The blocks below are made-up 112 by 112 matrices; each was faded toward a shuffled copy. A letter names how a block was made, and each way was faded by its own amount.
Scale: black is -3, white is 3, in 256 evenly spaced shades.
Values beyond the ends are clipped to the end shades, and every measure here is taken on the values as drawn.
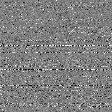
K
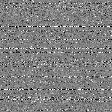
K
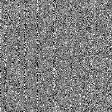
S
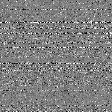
K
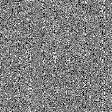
S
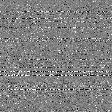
K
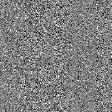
S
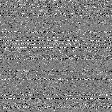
K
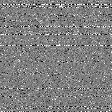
K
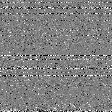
K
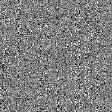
S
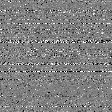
K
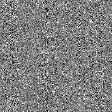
S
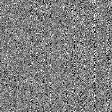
S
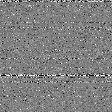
K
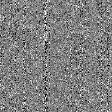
S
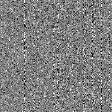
S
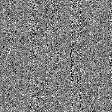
S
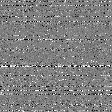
K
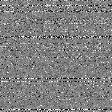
K
